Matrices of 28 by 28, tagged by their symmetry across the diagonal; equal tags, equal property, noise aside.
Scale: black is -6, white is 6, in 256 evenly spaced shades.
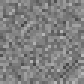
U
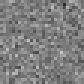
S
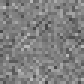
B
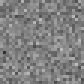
S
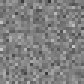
B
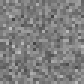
S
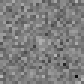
U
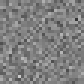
B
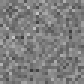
U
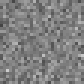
S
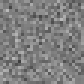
B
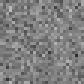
S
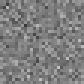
U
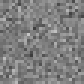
B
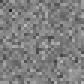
U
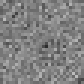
U
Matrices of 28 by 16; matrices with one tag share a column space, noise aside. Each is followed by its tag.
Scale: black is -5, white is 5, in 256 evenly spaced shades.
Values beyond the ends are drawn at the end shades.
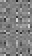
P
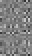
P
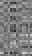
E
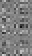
P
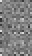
P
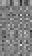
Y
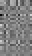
Y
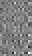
E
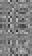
P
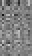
Y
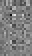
Y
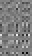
E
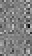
P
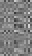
P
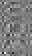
E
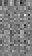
Y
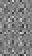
P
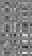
E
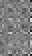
P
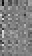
Y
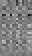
Y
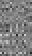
E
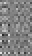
E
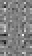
E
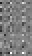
E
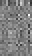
Y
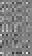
E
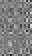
P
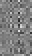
P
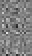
P
